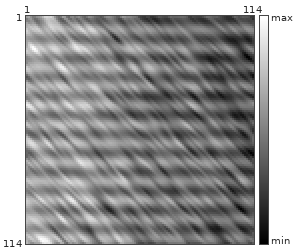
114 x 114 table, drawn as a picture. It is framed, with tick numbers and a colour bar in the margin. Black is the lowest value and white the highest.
Horizontal stripes repeat 12 times down the table. Overall the values sit about 50% of the way up the scale. No lone cell stands out from its neighbours. The histogram is bell-shaped. Values rise toward the left.
